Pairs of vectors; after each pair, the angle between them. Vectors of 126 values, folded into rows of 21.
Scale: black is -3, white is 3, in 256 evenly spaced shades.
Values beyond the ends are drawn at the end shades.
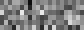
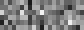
nearly parallel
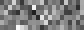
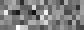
nearly parallel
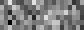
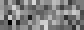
partly aligned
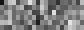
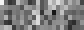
nearly opposite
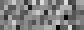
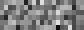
nearly parallel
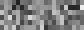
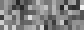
nearly parallel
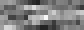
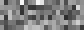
partly opposed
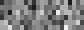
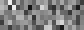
orthogonal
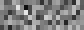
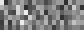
partly aligned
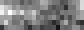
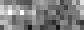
nearly parallel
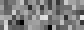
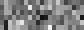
nearly opposite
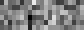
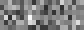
partly opposed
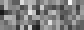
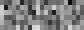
nearly opposite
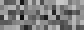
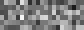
nearly opposite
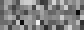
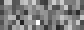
nearly parallel
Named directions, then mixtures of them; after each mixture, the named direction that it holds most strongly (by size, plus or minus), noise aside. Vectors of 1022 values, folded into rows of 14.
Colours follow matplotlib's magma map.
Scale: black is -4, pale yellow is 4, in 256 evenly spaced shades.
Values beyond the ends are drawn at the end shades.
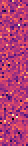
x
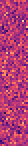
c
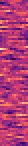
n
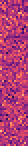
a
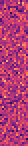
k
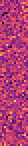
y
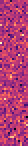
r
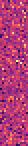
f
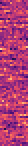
n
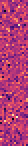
x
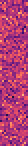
a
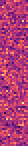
c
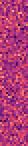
a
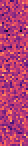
y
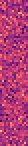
a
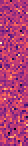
r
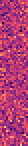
y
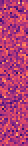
k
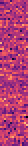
r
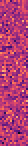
c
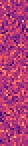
c
